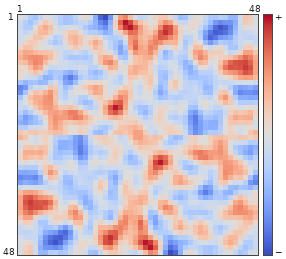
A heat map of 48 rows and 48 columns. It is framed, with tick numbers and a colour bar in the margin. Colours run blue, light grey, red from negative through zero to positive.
No row or column stands out. A half turn leaves it unchanged. The texture is blotchy. Overall the values sit about 50% of the way up the scale. There is no seam.
